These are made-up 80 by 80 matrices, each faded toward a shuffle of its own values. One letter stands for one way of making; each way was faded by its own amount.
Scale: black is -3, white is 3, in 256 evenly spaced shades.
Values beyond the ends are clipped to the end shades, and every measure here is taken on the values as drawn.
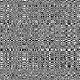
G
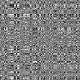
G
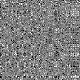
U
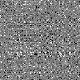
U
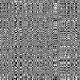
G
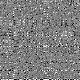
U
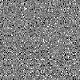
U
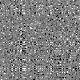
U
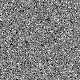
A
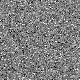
A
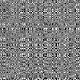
G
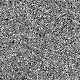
A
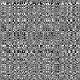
G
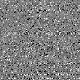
U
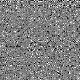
U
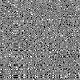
U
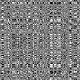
G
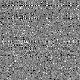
U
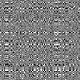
G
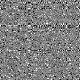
U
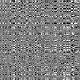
G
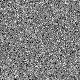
A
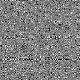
U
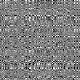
G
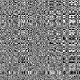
G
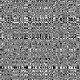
G
